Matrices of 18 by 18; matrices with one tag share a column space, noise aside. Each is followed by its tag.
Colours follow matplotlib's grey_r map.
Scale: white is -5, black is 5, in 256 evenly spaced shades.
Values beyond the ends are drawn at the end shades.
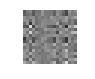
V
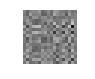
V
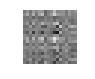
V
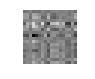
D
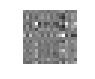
D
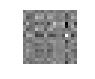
D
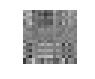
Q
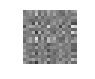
V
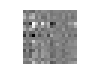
D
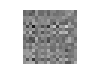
V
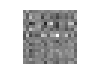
D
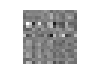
D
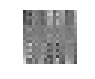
Q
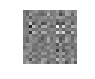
V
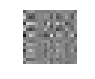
D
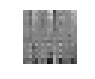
Q
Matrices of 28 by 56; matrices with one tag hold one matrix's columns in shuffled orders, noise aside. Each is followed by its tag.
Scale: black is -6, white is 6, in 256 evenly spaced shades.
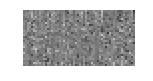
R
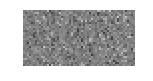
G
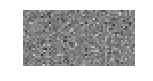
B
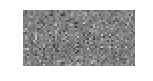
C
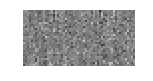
R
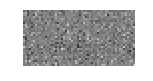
C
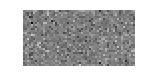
B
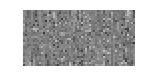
R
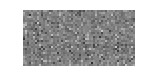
C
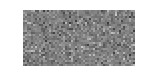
B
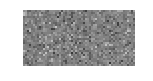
B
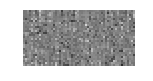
R
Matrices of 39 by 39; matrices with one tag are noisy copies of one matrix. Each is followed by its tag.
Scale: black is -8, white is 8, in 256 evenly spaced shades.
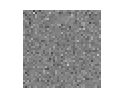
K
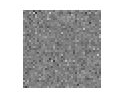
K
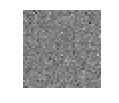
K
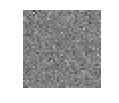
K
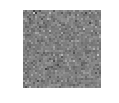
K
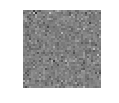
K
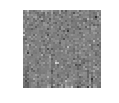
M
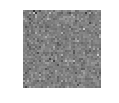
K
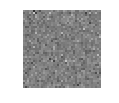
K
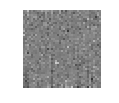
M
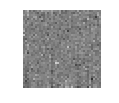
M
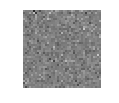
K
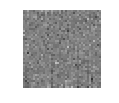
M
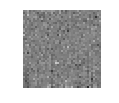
M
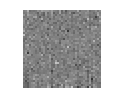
M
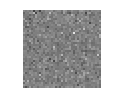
K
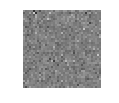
K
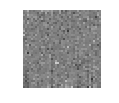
M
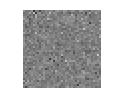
K
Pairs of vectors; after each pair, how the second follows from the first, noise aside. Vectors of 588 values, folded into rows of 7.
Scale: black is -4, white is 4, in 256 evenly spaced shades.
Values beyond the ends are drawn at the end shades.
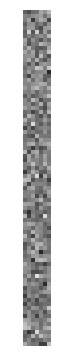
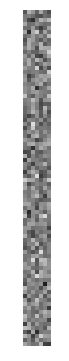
sign-scrambled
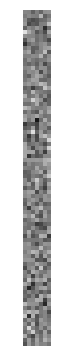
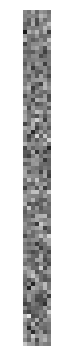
sign-scrambled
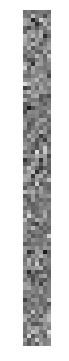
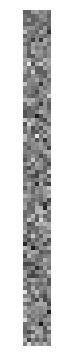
shuffled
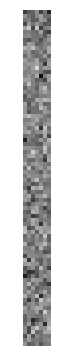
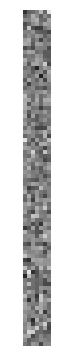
sign-scrambled
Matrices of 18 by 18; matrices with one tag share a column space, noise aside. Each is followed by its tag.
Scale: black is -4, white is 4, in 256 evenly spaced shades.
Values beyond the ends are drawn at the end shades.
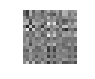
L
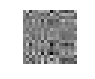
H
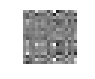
H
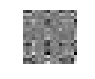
H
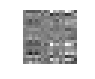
H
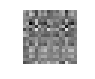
L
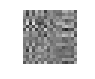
L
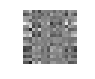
L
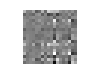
H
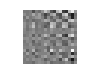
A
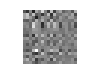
A
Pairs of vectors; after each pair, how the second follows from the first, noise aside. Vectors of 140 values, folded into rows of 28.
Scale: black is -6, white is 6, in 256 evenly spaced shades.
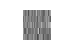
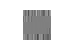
partly zeroed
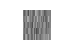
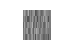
negated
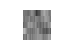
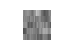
negated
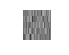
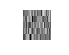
scaled up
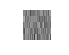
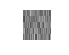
negated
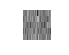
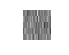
sign-scrambled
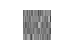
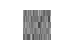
negated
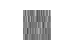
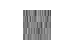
negated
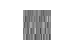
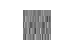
negated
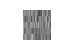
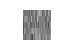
negated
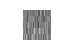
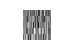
scaled up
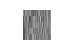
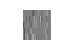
partly zeroed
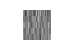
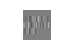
partly zeroed
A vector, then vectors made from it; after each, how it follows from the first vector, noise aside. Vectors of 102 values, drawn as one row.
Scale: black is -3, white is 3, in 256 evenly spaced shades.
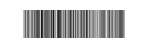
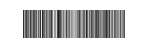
sign-scrambled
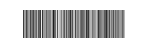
sign-scrambled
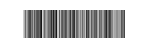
sign-scrambled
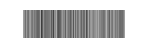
shrunk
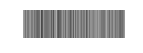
shrunk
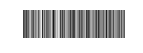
sign-scrambled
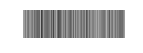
shrunk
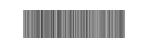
shrunk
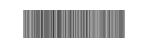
shrunk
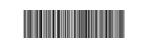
sign-scrambled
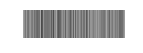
shrunk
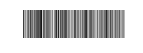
sign-scrambled
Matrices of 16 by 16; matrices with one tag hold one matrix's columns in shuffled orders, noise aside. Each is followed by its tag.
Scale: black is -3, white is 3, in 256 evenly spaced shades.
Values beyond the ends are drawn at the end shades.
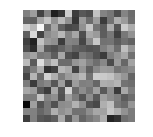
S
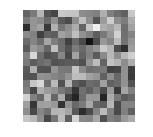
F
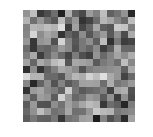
S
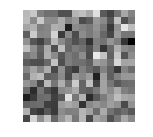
F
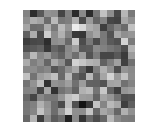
S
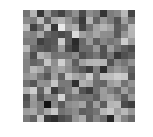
S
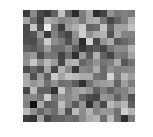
S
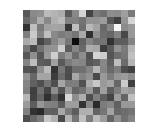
F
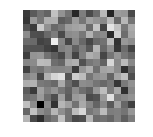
S
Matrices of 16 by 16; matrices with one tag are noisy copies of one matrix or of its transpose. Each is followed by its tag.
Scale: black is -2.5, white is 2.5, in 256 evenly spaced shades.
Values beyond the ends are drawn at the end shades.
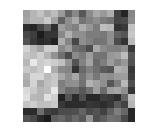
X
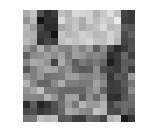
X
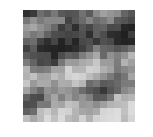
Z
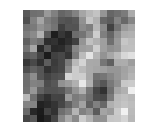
Z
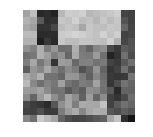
X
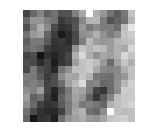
Z
